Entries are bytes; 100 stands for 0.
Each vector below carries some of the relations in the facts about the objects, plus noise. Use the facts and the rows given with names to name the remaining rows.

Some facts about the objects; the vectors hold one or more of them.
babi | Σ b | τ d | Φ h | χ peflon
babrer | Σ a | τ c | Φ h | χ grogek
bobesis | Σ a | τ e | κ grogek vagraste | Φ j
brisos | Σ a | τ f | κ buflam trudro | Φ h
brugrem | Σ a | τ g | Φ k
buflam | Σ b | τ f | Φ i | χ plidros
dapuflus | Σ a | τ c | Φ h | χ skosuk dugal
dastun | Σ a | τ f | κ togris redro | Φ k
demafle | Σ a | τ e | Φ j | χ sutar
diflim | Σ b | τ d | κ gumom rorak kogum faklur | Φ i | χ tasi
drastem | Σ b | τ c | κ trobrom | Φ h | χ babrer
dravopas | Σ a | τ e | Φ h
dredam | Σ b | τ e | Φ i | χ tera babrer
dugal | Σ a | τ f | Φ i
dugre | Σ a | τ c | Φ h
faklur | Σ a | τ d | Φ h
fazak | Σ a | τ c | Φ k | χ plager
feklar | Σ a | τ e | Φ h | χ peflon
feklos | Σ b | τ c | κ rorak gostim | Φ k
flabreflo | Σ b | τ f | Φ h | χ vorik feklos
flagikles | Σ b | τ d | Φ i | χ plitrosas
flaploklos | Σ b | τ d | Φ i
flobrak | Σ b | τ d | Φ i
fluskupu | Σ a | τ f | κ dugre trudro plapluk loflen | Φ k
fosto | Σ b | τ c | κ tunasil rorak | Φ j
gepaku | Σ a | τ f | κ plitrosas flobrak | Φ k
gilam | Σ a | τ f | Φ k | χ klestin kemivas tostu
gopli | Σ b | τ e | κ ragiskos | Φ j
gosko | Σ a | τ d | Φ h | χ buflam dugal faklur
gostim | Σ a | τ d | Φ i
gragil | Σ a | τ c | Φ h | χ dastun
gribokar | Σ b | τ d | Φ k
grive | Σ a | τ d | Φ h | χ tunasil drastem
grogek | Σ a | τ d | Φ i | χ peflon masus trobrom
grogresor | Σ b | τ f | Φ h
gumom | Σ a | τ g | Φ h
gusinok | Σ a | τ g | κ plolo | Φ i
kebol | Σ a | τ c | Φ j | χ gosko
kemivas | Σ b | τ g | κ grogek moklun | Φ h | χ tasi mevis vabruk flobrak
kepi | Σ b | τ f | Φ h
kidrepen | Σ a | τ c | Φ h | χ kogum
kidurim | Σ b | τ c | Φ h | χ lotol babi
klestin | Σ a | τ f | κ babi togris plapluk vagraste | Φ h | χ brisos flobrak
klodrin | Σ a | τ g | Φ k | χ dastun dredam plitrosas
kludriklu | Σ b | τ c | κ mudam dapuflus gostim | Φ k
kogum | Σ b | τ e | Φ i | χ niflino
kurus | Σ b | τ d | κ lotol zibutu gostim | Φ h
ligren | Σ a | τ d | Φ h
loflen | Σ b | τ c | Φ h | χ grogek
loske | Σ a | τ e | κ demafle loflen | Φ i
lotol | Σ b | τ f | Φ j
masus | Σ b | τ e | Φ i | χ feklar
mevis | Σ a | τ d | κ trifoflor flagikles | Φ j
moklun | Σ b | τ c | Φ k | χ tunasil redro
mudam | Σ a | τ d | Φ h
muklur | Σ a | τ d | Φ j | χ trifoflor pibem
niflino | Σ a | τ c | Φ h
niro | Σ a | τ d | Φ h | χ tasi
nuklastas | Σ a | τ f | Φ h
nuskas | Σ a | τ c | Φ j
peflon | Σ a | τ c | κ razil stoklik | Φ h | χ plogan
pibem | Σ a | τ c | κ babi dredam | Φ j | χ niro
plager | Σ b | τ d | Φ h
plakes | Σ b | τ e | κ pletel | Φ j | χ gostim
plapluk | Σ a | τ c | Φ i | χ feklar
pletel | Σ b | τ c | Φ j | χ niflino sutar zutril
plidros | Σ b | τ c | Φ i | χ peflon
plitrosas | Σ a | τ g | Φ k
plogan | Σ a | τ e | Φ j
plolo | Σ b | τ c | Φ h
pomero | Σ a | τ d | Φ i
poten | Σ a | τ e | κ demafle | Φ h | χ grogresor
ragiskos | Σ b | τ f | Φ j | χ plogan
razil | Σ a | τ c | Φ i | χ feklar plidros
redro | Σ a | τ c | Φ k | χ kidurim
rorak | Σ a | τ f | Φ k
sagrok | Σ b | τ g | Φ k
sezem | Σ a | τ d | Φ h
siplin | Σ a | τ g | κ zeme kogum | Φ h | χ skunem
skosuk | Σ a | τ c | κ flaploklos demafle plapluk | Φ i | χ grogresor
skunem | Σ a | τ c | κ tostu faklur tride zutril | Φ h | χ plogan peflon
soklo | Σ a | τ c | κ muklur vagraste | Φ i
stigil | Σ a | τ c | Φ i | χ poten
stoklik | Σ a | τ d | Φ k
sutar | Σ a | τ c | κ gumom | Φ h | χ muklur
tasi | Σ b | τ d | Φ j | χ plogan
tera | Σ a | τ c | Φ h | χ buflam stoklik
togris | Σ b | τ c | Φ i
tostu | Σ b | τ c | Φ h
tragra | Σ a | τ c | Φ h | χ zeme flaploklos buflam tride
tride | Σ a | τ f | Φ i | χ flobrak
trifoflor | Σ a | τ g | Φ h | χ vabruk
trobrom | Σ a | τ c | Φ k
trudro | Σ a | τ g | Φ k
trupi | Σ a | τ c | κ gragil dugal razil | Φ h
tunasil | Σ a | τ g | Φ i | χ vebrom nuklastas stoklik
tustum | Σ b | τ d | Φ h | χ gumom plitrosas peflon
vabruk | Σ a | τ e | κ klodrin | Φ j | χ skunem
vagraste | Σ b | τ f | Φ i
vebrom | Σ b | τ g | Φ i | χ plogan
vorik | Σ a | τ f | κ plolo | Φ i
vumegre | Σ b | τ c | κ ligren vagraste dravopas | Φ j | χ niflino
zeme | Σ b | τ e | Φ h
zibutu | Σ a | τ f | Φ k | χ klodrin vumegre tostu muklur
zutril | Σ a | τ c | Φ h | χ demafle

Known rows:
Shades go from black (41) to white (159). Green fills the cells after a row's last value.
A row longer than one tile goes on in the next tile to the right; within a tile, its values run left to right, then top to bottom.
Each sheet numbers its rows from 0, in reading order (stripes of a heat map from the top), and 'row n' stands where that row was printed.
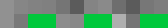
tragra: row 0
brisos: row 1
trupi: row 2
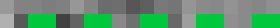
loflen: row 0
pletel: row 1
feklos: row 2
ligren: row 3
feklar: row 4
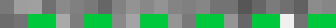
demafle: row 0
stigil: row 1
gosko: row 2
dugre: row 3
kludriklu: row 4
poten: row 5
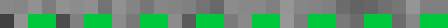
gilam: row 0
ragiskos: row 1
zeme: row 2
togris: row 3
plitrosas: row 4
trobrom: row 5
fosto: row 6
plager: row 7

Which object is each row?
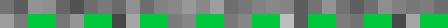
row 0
klestin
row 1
vorik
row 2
gostim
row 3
babi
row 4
vabruk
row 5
drastem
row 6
sutar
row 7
rorak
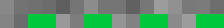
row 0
plolo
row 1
bobesis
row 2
siplin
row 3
dugal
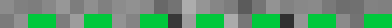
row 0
gumom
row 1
nuklastas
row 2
kebol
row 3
muklur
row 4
skunem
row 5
zibutu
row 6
pibem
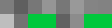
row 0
peflon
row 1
gribokar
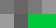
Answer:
kemivas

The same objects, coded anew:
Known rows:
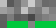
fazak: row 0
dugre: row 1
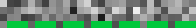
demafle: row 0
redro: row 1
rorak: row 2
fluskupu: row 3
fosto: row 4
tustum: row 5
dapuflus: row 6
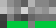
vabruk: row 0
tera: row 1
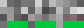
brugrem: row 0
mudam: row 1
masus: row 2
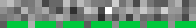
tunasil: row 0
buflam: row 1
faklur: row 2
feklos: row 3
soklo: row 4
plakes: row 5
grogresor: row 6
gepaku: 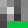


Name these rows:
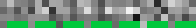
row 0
tride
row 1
grogek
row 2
gilam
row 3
sagrok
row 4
feklar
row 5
flaploklos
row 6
gusinok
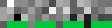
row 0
diflim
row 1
kogum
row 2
mevis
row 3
plogan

